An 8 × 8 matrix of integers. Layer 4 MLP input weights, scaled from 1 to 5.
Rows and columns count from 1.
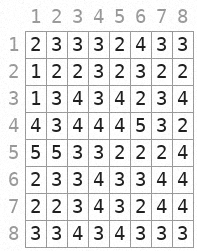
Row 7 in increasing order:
2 2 2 3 3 4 4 4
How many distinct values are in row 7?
3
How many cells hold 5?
3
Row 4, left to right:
4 3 4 4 4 5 3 2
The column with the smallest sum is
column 1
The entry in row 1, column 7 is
3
